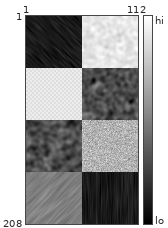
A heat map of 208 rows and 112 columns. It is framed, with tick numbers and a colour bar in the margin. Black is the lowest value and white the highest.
It is made of 4 by 2 panels. Panel 1,1: very low, slanting down to the right, faint in contrast. Panel 1,2: very high, blotchy, faint in contrast. Panel 2,1: very high, checkered, faint in contrast. Panel 2,2: low, blotchy. Panel 3,1: low, blotchy. Panel 3,2: high, fine-grained. Panel 4,1: middling, slanting up to the right, faint in contrast. Panel 4,2: very low, streaked downward, faint in contrast.
